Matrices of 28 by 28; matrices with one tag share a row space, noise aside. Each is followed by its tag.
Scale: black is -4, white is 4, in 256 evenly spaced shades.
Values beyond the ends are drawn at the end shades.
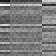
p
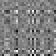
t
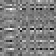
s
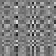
t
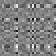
t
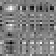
s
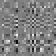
t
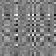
t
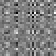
t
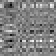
s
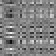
s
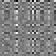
t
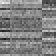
p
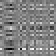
s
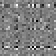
t
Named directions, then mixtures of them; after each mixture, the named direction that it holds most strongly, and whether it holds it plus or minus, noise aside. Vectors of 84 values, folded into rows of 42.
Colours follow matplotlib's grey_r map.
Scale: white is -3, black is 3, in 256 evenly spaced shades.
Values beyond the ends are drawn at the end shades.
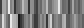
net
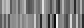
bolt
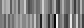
bolt, plus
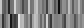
net, minus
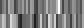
net, plus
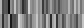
net, minus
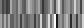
bolt, minus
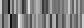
net, minus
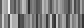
net, plus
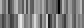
net, minus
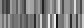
bolt, minus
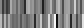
bolt, minus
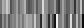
bolt, plus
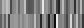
bolt, plus
